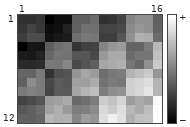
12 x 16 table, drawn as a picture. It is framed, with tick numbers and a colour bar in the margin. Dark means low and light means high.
The top left is the ninth with the lowest average. A checkerboard runs through the table. No lone cell stands out from its neighbours. The halves do not mirror each other. There is an overall slope up to the bottom right. The ninth with the highest average is the bottom right.
